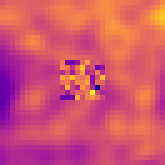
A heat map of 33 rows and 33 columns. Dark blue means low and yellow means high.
In the centre lies a patch that is rougher than the rest. The centre is the roughest part. The field is mottled with small blotches. The halves do not mirror each other. Values rise toward the top right.
